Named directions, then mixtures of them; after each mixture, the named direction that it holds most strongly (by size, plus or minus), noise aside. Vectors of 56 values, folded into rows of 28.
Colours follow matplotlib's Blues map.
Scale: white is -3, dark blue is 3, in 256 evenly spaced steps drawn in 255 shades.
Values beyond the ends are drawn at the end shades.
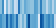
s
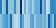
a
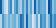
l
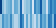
a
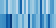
s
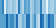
s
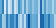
s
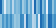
l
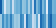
l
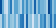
l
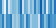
a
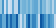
s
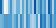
l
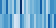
a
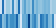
s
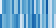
l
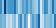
s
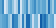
s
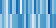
l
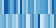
s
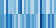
s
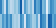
a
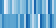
l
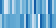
l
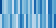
l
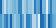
s
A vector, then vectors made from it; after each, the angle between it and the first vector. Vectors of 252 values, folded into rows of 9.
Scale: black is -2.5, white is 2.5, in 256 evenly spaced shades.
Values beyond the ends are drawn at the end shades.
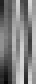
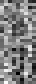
partly opposed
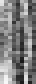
nearly opposite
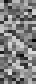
orthogonal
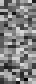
orthogonal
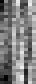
nearly parallel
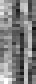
nearly opposite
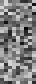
orthogonal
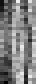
nearly parallel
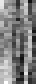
nearly opposite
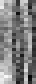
nearly opposite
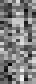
partly aligned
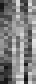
nearly parallel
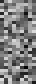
orthogonal
